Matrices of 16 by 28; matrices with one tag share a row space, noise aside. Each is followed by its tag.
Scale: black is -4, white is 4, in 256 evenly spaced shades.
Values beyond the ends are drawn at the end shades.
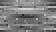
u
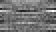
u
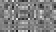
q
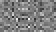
q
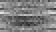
u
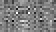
q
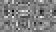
q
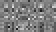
q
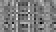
q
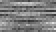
u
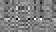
q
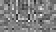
q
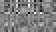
q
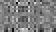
q
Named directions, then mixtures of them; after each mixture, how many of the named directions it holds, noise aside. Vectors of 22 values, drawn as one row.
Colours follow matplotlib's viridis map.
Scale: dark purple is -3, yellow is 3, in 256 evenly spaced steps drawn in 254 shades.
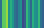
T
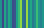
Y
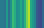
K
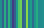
one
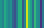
three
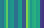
three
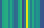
three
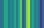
three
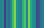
three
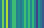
three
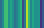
three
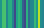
three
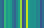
three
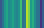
three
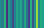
three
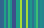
one
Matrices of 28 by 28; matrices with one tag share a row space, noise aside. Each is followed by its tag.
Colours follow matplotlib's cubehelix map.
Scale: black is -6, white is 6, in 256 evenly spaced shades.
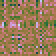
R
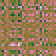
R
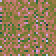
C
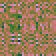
R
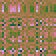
R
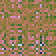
R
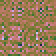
R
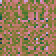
C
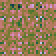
R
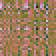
C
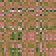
R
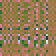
C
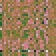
C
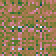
R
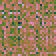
R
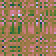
R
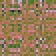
R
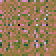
C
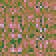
R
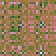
R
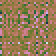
C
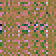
C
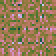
R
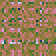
R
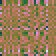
C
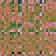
R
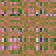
R
